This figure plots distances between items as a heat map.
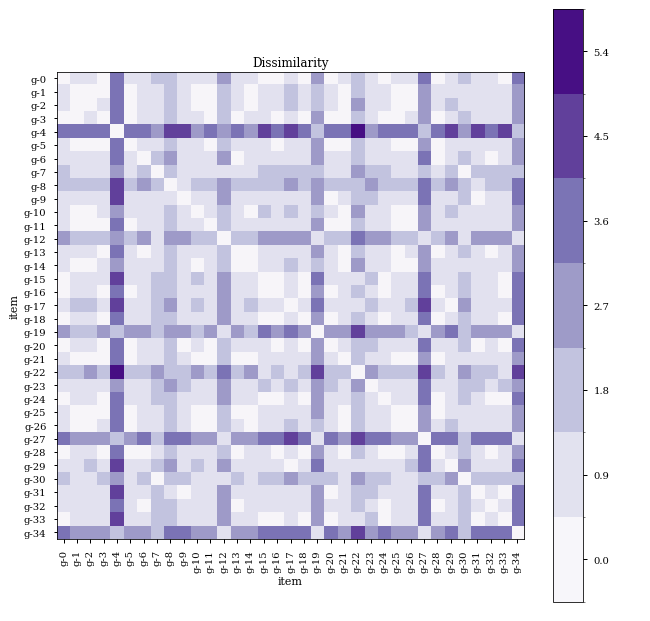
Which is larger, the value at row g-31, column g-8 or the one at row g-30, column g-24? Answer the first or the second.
the second
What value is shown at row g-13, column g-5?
0.9
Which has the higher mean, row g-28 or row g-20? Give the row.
g-20
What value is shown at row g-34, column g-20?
3.6
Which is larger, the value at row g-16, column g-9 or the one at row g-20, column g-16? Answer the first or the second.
the first
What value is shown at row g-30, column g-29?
2.7
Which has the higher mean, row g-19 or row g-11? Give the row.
g-19
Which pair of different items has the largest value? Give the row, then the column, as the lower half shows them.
g-22, g-4
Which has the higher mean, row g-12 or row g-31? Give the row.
g-12
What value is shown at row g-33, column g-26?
0.9
